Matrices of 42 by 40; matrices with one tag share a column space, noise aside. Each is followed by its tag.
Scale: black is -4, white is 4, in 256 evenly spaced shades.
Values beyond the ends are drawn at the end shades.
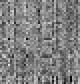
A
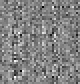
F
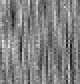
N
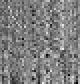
A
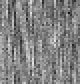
N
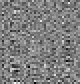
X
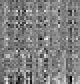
A
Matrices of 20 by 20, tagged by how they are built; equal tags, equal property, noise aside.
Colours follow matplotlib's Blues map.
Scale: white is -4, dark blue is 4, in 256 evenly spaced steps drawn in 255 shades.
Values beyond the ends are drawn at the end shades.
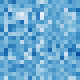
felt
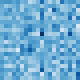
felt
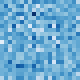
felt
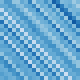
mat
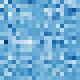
felt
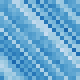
mat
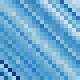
mat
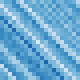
mat
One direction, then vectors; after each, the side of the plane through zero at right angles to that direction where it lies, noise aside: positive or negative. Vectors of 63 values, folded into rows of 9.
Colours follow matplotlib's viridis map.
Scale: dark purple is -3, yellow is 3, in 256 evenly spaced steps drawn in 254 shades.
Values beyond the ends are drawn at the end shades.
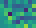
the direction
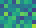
positive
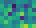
positive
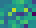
negative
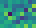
positive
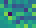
positive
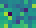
positive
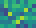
negative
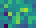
negative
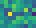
negative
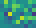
negative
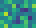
positive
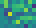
negative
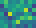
negative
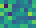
positive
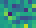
positive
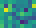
positive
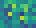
negative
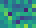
positive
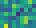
negative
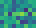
positive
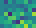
positive
